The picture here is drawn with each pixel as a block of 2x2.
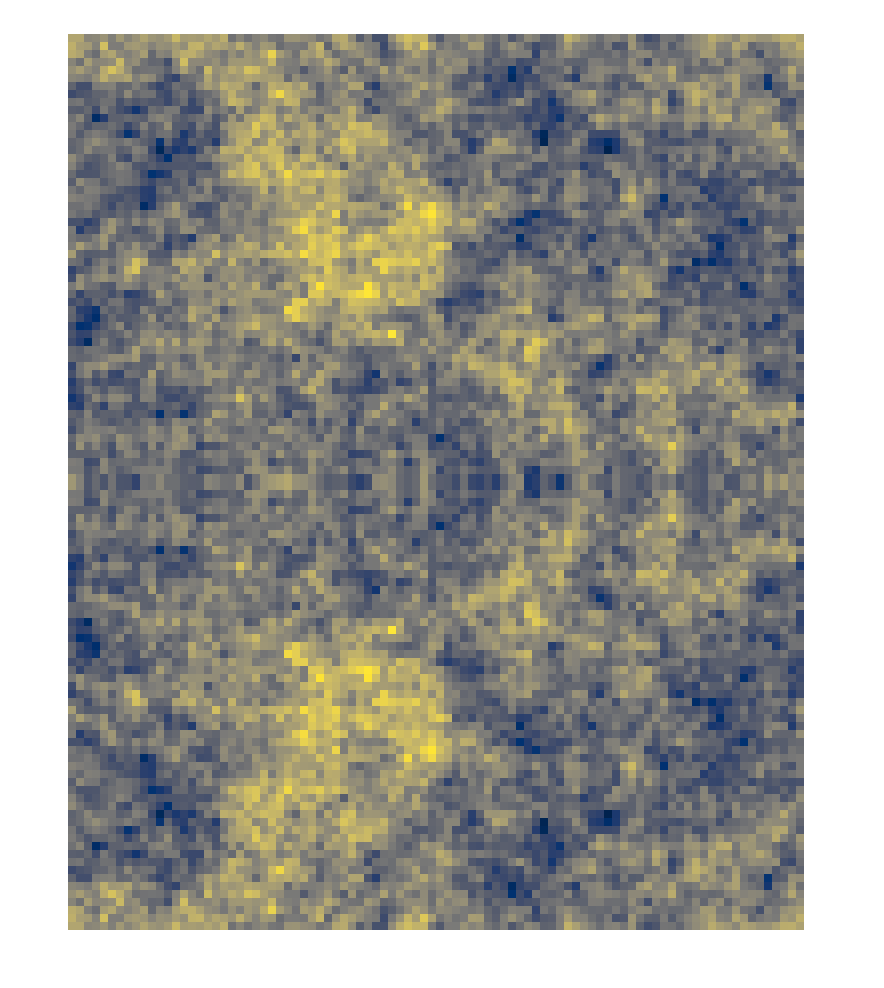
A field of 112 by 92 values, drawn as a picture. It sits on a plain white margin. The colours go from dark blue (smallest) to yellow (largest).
Odd rows or columns: none. Stripes: none. Mirror symmetry: top to bottom. Grain: blotchy.
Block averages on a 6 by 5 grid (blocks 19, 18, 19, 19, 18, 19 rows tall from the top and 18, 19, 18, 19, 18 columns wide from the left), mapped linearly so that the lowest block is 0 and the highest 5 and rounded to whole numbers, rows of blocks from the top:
1 5 2 1 2
1 5 4 2 0
1 2 2 3 2
1 2 2 3 2
1 5 4 2 0
1 5 2 1 2
